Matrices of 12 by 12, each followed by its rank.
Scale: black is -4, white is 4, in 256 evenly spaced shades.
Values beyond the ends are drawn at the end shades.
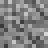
full rank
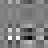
one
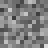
full rank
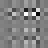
one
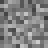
full rank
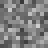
full rank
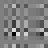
one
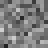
full rank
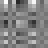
one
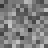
full rank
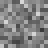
full rank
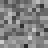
full rank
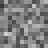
full rank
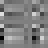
one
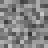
full rank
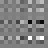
one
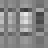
one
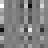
one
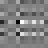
one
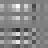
one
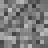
full rank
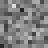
full rank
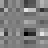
one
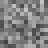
full rank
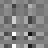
one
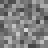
full rank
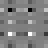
one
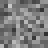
full rank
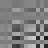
one
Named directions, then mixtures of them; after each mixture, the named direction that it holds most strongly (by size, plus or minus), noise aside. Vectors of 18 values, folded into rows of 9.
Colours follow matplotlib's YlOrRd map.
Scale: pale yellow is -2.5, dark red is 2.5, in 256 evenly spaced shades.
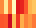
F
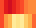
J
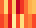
F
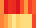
J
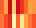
F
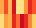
F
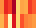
F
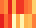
J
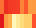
J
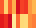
F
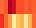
J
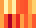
F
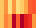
J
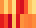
F
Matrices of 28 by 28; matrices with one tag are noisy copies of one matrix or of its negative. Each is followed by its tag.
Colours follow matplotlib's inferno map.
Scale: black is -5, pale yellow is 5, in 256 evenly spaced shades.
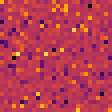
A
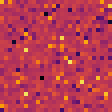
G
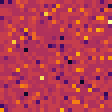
G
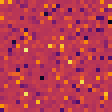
G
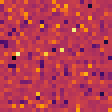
A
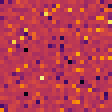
G
